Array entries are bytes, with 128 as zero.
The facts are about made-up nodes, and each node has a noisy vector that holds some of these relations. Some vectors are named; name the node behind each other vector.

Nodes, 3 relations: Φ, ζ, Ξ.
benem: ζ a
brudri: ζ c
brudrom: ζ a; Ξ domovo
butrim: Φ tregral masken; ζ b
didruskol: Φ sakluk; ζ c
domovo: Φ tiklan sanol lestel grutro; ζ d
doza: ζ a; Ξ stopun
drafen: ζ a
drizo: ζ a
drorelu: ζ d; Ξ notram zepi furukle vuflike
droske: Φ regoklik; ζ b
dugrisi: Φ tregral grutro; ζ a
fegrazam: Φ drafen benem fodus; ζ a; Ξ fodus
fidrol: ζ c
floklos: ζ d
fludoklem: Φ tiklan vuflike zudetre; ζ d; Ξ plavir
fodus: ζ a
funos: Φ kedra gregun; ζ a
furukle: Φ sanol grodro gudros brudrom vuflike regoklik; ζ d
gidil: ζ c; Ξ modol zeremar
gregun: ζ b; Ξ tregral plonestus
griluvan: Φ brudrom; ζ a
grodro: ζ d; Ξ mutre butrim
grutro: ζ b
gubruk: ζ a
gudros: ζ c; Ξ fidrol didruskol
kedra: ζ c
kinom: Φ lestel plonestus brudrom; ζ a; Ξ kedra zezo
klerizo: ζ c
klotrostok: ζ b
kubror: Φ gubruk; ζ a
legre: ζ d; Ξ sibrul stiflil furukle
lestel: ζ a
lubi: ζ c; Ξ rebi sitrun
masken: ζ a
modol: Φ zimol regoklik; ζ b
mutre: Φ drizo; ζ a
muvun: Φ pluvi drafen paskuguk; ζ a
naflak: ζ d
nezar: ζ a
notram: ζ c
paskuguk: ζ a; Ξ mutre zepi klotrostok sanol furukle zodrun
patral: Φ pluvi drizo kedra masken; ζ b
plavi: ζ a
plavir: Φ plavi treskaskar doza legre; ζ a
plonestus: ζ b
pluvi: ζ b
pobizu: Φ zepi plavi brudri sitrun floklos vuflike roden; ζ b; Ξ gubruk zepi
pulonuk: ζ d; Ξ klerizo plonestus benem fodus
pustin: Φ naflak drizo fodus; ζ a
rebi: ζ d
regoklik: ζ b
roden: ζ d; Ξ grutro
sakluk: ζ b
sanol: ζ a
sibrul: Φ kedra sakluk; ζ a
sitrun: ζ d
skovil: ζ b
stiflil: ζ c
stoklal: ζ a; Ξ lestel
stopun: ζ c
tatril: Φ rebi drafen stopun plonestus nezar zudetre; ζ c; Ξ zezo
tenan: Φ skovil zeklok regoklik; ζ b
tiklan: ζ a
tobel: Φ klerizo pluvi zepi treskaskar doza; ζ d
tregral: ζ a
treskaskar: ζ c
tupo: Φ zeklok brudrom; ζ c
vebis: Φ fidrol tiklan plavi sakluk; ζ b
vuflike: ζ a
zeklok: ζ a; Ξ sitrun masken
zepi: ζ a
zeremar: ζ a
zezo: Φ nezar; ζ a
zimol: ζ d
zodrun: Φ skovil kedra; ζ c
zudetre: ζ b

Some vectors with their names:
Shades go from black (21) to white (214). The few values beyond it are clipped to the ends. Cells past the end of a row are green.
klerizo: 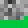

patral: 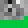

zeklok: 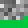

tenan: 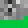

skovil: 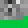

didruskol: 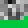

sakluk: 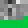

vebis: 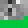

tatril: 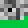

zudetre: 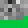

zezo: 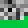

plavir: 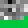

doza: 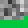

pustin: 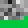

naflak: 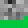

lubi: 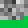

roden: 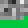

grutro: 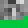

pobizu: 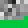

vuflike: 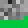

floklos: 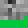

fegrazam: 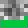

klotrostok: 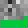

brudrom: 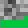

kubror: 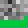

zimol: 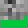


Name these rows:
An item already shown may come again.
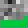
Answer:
zeremar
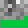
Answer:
plonestus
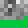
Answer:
plonestus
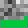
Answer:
tregral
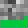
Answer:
rebi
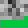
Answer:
grodro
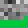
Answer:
gubruk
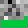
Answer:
mutre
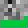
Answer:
zodrun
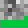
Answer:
gregun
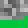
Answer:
legre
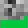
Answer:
domovo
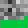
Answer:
dugrisi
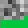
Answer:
doza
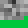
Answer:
drorelu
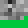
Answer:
tobel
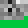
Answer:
butrim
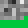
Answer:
roden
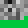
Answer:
kedra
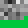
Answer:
gubruk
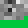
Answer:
modol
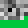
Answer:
kinom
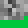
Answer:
furukle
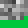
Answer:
sitrun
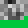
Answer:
fidrol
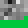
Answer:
zeremar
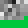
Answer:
pobizu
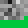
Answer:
funos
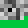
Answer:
tatril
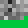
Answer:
griluvan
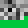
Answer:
zezo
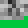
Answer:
grodro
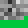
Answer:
dugrisi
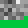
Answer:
masken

